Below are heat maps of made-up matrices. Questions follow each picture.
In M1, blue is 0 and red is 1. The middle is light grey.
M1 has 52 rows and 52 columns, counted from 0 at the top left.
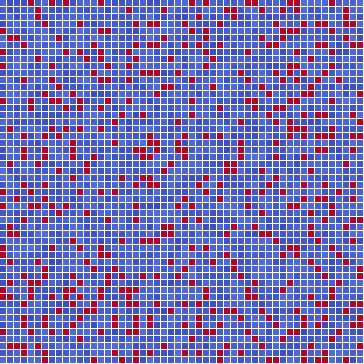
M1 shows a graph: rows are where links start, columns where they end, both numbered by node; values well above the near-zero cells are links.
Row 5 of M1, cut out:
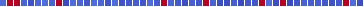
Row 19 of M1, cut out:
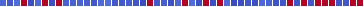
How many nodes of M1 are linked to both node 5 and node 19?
2
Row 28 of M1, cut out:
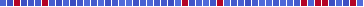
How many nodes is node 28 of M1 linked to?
8
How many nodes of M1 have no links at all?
0
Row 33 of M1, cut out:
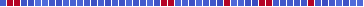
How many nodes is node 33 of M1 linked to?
8
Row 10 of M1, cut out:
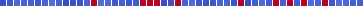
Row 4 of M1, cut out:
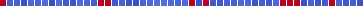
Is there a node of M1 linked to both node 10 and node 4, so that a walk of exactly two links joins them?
yes
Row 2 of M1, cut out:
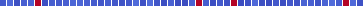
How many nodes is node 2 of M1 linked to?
4
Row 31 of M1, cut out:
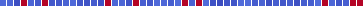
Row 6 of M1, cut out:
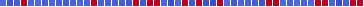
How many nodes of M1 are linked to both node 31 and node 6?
7
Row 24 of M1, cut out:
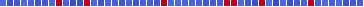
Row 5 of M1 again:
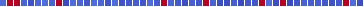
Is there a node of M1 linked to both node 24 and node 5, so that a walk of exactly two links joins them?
yes
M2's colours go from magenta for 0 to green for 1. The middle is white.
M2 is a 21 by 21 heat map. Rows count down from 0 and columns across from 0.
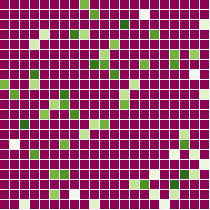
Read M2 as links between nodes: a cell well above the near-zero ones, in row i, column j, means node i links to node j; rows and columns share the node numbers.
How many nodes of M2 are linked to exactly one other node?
2
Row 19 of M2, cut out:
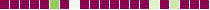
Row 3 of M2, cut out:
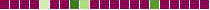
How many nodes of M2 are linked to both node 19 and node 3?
2
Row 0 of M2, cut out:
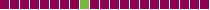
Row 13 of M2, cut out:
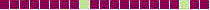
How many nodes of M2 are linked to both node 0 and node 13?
1
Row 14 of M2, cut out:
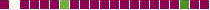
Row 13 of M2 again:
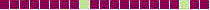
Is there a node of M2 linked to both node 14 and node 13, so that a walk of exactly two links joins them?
yes
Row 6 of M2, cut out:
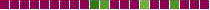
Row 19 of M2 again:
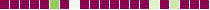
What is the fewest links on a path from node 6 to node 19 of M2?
2
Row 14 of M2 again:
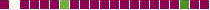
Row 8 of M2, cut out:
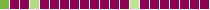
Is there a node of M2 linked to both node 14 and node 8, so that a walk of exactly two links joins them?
no
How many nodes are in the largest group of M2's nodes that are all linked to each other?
3
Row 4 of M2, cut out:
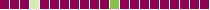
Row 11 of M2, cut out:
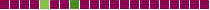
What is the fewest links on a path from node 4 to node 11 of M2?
1
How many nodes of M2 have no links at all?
0
